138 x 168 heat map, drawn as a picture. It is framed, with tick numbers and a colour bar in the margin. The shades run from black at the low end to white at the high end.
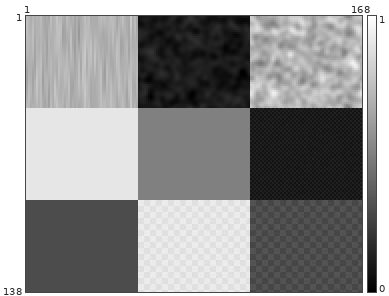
The table splits into 3 rows of 3 panels. Panel 1,1: high, streaked downward, faint in contrast. Panel 1,2: very low, blotchy, faint in contrast. Panel 1,3: high, blotchy. Panel 2,1: very high, flat. Panel 2,2: middling, flat. Panel 2,3: very low, checkered, faint in contrast. Panel 3,1: low, flat. Panel 3,2: very high, checkered, faint in contrast. Panel 3,3: low, checkered, faint in contrast.
